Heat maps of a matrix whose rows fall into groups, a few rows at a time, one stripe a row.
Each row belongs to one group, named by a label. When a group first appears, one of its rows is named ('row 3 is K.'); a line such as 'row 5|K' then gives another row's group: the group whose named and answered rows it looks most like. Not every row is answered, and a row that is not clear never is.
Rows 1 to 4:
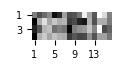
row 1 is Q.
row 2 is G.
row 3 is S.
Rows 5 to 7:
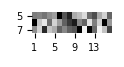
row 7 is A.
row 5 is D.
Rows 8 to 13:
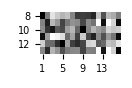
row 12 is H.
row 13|Q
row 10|H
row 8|G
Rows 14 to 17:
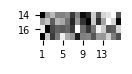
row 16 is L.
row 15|A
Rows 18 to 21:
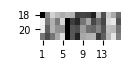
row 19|D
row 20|D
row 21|D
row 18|G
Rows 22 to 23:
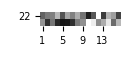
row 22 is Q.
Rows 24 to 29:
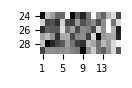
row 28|H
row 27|A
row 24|A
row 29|A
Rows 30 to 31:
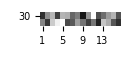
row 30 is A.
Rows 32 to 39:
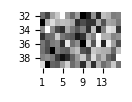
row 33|G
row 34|A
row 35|S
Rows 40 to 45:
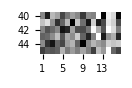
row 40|Q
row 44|H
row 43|Q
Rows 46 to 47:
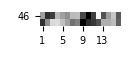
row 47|G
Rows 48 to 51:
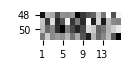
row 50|H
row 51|A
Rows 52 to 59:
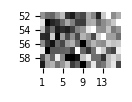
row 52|D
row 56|H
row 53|H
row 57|L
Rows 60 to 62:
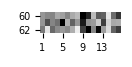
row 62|A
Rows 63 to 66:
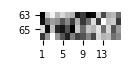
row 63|G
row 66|S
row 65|L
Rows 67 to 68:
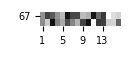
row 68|A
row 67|D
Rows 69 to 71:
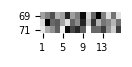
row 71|D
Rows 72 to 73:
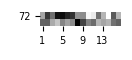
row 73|S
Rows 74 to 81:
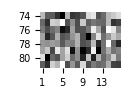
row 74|H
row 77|Q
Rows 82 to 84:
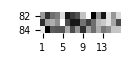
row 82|D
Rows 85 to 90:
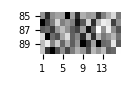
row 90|L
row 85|D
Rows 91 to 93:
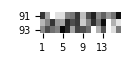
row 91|G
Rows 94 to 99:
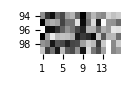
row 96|H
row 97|G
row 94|H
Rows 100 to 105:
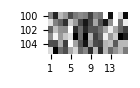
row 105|H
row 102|S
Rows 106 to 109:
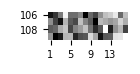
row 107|Q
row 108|Q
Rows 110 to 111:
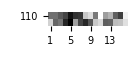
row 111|H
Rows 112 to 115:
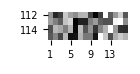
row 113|D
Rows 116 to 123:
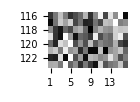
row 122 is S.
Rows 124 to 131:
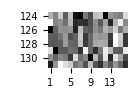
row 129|L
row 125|D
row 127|Q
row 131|G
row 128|Q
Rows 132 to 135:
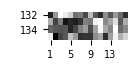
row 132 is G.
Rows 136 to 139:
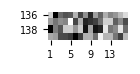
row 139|L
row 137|S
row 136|H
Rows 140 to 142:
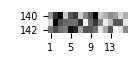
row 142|Q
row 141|L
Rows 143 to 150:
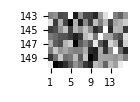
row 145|Q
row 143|S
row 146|L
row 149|A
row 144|H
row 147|D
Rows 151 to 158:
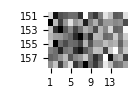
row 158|S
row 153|L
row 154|D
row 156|D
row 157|Q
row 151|L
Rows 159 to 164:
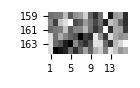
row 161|Q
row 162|D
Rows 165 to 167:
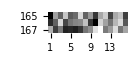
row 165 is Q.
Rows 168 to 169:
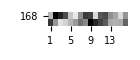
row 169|G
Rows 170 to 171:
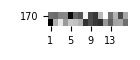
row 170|L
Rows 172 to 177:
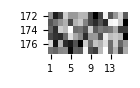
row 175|S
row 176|L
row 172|Q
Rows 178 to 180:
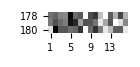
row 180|L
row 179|Q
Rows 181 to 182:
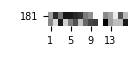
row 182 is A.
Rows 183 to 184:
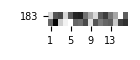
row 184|G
